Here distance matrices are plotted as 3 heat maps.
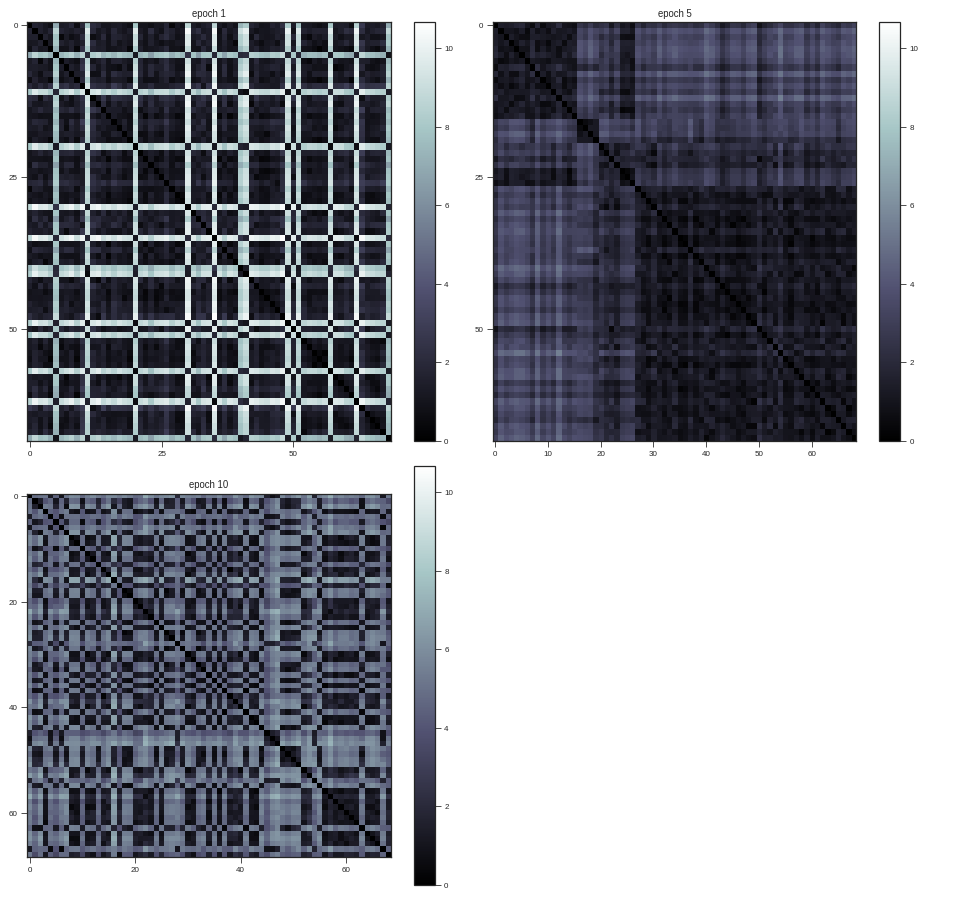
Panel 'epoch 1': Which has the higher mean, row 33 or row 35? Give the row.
35
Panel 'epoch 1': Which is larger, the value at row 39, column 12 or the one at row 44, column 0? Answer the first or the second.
the first
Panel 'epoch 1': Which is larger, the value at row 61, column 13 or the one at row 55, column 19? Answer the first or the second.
the first
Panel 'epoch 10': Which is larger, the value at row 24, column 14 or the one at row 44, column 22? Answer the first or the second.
the second
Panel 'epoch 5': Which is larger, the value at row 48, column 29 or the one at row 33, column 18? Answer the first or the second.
the second
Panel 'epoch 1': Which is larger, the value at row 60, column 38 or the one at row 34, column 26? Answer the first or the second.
the second
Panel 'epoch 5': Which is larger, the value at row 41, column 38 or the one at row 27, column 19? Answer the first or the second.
the second
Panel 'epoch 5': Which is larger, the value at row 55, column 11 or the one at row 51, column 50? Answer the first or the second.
the first
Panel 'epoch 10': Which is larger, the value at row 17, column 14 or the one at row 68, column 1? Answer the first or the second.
the second
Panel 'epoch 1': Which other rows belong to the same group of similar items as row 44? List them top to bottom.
0, 1, 2, 3, 4, 6, 7, 8, 9, 10, 12, 13, 14, 15, 16, 17, 18, 19, 21, 22, 23, 24, 25, 26, 27, 28, 29, 31, 32, 33, 34, 36, 37, 38, 39, 42, 43, 45, 46, 47, 48, 50, 52, 53, 54, 55, 56, 58, 59, 60, 61, 63, 64, 65, 66, 67
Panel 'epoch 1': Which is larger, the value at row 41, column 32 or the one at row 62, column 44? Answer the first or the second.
the second
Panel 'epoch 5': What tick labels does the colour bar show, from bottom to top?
0, 2, 4, 6, 8, 10
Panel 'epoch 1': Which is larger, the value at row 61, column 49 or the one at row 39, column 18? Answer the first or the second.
the first
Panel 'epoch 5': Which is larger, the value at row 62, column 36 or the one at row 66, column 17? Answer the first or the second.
the second
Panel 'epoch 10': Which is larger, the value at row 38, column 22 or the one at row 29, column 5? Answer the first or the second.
the first
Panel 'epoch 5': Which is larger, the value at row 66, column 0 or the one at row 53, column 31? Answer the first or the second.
the first
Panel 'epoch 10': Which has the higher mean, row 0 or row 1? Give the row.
0
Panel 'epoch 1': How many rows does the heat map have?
69
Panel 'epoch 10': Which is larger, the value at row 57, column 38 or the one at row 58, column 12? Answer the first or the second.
the first
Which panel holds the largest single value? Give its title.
epoch 1
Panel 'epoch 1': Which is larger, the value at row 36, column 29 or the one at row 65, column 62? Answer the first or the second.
the second
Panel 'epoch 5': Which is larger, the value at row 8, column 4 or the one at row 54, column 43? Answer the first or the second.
the second
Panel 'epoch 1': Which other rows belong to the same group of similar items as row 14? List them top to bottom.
0, 1, 2, 3, 4, 6, 7, 8, 9, 10, 12, 13, 15, 16, 17, 18, 19, 21, 22, 23, 24, 25, 26, 27, 28, 29, 31, 32, 33, 34, 36, 37, 38, 39, 42, 43, 44, 45, 46, 47, 48, 50, 52, 53, 54, 55, 56, 58, 59, 60, 61, 63, 64, 65, 66, 67
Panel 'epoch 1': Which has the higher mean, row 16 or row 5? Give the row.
5
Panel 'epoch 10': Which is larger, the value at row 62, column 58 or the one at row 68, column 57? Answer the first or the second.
the second
